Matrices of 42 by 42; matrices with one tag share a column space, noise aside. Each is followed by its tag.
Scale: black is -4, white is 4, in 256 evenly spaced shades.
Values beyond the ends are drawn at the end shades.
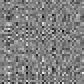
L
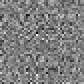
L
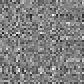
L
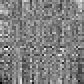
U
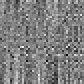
U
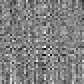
U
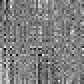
U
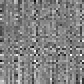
U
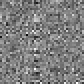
L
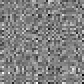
L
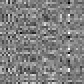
L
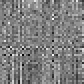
U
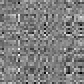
L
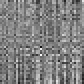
U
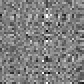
L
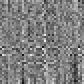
U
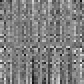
U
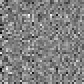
L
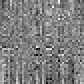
U
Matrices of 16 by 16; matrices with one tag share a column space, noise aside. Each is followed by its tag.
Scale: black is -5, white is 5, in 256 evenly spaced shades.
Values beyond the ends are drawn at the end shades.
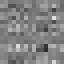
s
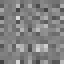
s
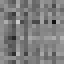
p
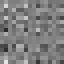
s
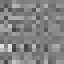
s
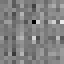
p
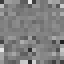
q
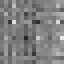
p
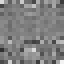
q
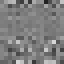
q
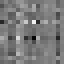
p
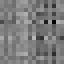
p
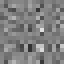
s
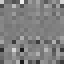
q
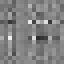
p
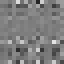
q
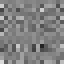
s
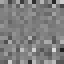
q
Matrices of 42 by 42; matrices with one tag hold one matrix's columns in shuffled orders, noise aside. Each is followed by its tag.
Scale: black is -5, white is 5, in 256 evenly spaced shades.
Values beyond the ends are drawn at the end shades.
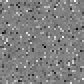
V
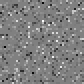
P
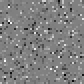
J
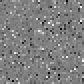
J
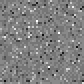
P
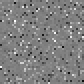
P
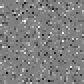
P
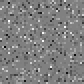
P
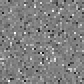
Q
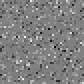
V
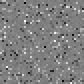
P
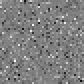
J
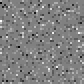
P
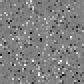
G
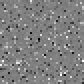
G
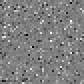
P
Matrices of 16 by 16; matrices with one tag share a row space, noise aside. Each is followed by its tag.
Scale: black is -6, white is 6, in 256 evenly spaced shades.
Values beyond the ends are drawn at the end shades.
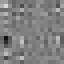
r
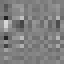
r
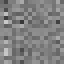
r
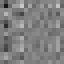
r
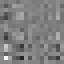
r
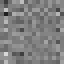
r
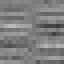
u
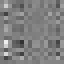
r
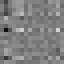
r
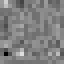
r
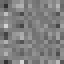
r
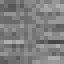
u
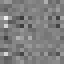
r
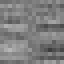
u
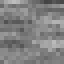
u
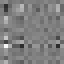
r
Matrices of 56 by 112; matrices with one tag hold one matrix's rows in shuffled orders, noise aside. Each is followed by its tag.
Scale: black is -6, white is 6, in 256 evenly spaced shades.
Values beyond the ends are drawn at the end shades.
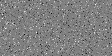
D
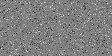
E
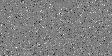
E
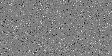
E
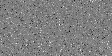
E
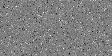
E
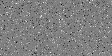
E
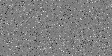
E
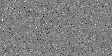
D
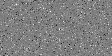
E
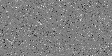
E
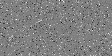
E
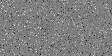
D
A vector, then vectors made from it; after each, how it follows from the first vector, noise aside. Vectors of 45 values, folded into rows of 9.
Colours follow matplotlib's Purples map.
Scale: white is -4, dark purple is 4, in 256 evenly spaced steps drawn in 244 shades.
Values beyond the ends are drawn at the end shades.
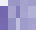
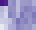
negated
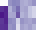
scaled up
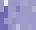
partly zeroed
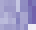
reversed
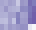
reversed
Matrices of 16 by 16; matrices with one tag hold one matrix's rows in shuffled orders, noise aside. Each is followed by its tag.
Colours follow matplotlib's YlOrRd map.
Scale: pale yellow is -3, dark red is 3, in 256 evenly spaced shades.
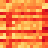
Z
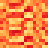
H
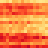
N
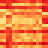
Z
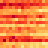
N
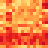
Z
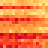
N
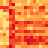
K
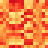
H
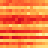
N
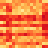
Z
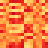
H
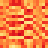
H
